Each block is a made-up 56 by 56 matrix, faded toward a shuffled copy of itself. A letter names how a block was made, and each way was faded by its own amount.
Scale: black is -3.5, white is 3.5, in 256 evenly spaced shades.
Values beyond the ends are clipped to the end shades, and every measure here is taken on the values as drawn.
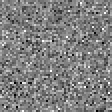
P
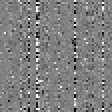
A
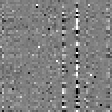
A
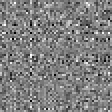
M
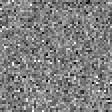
P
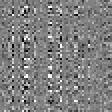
A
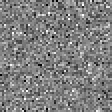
P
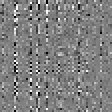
A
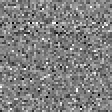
P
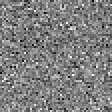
P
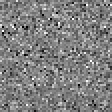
P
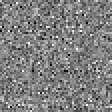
P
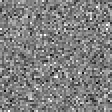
P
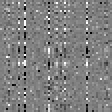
A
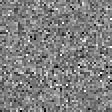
P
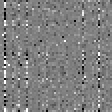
A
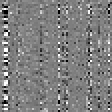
A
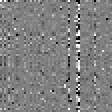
A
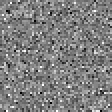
P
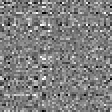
M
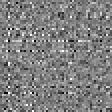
M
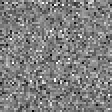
P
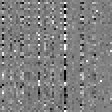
A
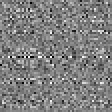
M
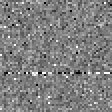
P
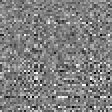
M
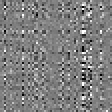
A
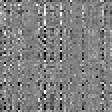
A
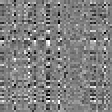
A
